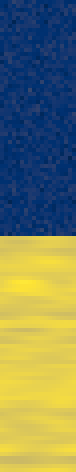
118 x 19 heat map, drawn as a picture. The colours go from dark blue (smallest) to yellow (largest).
The table splits into 2 rows of 1 panel. Panel 1,1: very low, fine-grained, faint in contrast. Panel 2,1: very high, streaked across, faint in contrast.
